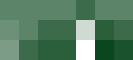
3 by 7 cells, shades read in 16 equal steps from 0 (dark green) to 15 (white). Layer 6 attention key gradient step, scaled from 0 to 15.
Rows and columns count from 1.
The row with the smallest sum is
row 3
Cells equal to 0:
1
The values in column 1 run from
5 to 7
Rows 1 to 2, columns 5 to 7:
3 5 5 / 12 2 3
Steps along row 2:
down down same up down up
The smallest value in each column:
5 3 2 2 3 0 1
